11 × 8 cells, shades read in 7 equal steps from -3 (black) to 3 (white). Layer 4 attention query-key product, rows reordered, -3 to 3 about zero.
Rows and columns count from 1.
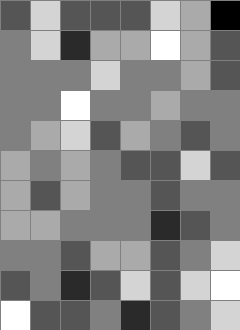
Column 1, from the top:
-1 0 0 0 0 1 1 1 0 -1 3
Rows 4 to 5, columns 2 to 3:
0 3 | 1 2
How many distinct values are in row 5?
4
